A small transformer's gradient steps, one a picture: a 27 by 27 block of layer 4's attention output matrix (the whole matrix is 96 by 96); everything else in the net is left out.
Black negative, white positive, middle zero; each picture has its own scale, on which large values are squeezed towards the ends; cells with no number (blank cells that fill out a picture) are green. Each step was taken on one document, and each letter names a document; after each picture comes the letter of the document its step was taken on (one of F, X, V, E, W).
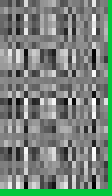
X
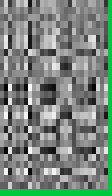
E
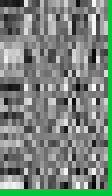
X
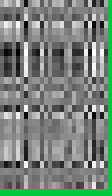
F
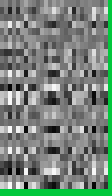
X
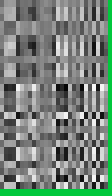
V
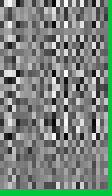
V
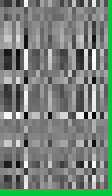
F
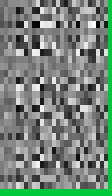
E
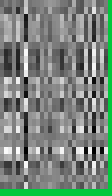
F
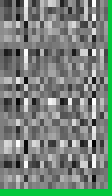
F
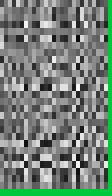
E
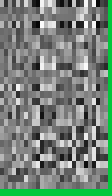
E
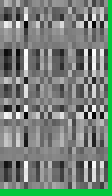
F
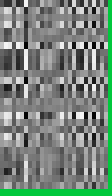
F
